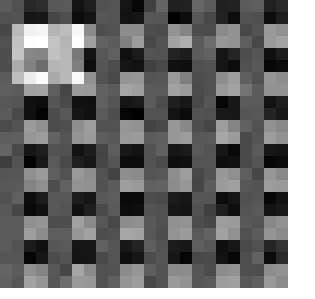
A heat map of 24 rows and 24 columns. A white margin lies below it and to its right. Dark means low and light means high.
Ninth with the highest average: top left. Mirror symmetry: none. Stripes: horizontal, repeating 6 times. Roughest part: top left. Odd patch: higher, in the top left.
